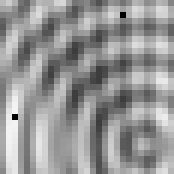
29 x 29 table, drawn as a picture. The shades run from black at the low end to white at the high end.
Concentric rings centre on the bottom right. Upright stripes repeat 7 times across the table. There are two isolated cells, each far lower than the cells round it. The values follow a bell shape.
